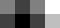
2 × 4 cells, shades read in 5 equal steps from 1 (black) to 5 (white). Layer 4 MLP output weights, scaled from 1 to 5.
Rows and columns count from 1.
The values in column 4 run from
4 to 5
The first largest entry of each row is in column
4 4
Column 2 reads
2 1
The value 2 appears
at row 1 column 2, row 2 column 1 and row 2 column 3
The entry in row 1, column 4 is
5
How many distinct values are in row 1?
3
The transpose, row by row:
3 2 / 2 1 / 3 2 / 5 4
